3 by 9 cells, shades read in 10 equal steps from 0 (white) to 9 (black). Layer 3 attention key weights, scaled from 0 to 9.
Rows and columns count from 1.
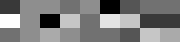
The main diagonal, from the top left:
7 4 3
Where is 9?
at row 1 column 6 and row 2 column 3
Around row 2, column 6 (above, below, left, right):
9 5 5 2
